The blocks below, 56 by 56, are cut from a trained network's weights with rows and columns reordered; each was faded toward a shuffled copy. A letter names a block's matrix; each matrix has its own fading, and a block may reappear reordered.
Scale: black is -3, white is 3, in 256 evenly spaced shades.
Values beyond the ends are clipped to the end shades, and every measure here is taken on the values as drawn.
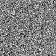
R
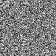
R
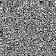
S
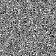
S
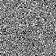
S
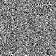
S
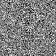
R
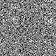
S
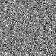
S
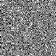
S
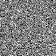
S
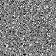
S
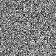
R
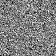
R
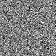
R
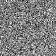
R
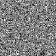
S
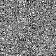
S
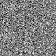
R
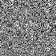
S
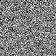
S
